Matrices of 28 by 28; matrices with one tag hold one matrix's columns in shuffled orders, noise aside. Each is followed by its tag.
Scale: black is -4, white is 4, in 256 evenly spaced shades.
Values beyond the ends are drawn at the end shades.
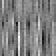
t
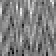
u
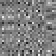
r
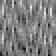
u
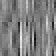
t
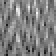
u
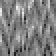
u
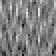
u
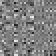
r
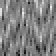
u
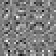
r
